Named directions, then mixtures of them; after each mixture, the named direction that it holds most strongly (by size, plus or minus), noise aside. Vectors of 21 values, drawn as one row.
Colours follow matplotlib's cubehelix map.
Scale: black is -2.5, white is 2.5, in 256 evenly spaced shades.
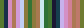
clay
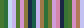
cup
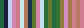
clay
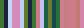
clay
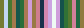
clay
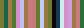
clay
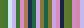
cup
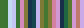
cup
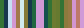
cup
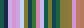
clay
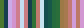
clay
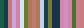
clay
